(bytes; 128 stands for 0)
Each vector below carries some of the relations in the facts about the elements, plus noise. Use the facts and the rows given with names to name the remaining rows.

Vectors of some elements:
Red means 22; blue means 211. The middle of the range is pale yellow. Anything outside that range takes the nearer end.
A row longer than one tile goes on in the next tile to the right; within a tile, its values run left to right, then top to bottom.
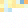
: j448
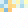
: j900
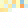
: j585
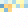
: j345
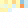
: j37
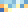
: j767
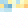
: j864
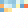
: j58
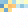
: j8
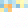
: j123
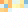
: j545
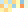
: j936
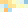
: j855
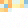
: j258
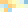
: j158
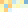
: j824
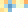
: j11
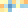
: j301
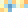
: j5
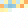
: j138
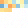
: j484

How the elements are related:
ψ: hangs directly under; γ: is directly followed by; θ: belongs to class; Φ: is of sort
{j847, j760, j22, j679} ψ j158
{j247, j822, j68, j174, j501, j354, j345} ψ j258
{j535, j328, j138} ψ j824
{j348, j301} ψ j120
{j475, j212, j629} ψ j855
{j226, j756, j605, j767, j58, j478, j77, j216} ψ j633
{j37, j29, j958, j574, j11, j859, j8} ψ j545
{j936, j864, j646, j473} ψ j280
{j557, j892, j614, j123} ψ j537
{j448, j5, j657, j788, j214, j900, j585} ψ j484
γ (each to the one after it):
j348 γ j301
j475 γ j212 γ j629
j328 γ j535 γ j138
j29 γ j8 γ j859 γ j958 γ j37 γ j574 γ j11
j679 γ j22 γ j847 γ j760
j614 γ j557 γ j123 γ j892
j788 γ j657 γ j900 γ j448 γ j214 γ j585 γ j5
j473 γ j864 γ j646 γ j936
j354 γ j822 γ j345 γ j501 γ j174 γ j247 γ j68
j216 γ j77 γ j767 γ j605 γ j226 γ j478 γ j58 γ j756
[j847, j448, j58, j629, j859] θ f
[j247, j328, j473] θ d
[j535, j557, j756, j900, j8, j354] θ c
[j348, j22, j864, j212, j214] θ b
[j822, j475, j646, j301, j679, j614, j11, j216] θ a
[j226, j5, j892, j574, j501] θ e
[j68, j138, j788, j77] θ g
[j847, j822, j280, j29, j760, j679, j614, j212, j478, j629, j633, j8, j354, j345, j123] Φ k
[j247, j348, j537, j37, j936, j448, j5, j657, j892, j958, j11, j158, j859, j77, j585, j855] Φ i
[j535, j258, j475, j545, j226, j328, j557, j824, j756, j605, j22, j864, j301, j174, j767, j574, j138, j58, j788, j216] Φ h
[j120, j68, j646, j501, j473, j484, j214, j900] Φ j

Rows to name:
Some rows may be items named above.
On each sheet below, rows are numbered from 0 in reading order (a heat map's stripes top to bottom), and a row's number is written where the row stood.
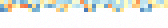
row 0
j473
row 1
j822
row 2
j847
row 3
j77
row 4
j214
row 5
j348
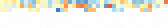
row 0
j37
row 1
j535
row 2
j328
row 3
j756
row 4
j657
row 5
j629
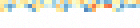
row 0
j574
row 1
j29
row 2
j892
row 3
j473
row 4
j646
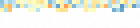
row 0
j123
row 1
j958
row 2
j280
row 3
j174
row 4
j475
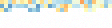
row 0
j501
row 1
j475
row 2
j847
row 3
j557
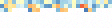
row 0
j29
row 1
j478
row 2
j756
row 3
j226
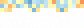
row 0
j120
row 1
j212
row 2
j214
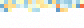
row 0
j29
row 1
j859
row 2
j58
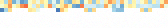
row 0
j328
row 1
j585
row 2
j633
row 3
j68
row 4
j788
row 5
j68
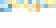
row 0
j348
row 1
j760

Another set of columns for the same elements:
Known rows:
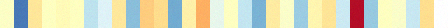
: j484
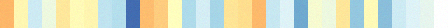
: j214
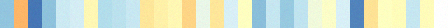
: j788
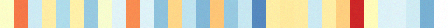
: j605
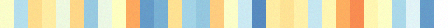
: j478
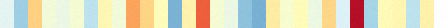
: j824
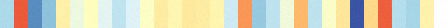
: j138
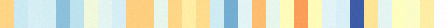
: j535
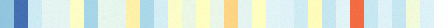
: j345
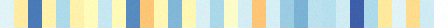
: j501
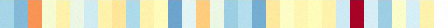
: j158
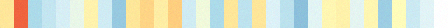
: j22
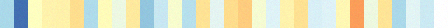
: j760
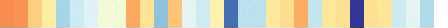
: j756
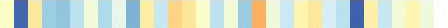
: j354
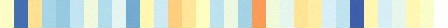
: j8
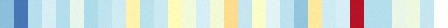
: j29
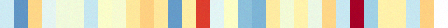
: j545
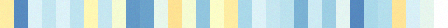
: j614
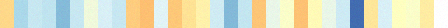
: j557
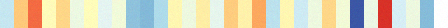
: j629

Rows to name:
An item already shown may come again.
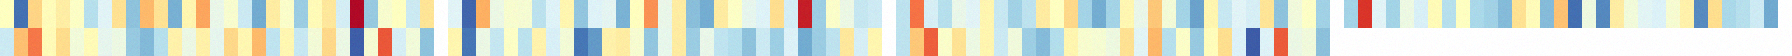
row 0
j484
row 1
j280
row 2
j348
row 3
j77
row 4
j629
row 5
j822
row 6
j847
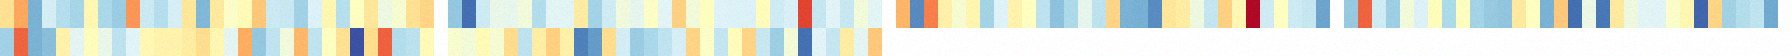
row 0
j328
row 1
j345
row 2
j633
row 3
j77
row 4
j138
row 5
j11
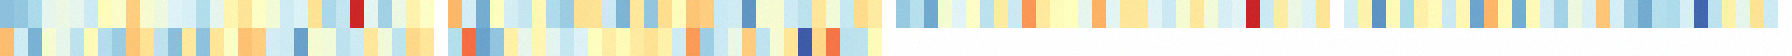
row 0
j657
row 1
j473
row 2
j174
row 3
j501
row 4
j473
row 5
j138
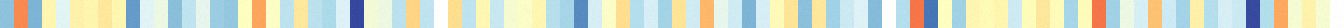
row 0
j892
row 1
j212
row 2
j574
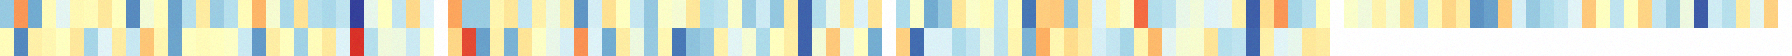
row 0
j5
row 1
j646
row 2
j68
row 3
j11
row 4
j120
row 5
j226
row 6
j900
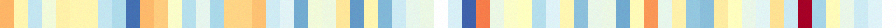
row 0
j214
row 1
j280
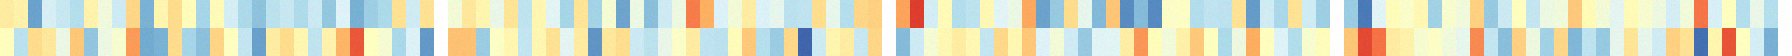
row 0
j475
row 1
j247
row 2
j216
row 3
j123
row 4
j478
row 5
j301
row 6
j936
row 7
j58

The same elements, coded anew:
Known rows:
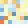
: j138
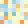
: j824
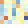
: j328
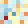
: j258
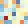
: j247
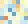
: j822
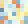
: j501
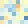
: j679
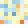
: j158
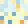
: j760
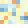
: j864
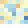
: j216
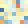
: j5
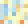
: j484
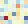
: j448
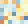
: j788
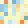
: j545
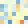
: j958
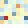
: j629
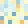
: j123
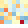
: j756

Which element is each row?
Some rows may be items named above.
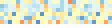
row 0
j936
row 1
j345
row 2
j212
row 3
j936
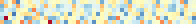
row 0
j247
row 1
j756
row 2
j936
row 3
j657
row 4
j822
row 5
j900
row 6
j348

